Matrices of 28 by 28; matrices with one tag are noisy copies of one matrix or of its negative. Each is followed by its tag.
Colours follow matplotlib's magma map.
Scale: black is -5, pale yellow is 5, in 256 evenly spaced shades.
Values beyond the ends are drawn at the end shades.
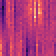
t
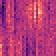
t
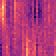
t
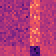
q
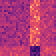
q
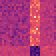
q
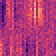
t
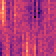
t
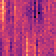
t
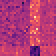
q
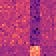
q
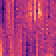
t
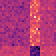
q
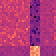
q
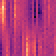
t
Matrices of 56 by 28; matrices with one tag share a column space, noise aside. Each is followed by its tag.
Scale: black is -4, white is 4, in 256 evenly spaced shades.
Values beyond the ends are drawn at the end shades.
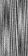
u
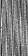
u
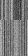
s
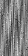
u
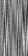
u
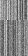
s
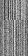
s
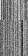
s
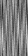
u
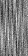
u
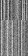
s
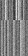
s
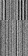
s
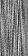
u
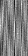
u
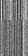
s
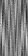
u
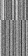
s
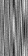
u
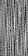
u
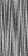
u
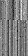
s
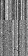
s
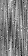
u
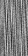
u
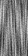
u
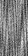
u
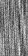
u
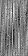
u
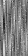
u
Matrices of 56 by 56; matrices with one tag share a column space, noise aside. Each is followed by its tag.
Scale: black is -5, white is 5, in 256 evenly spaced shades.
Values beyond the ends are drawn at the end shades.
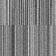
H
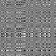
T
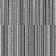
H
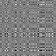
T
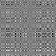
T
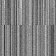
H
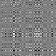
T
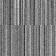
H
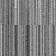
H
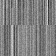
H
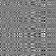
T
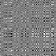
T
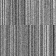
H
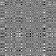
T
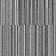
H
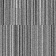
H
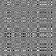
T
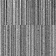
H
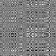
T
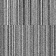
H
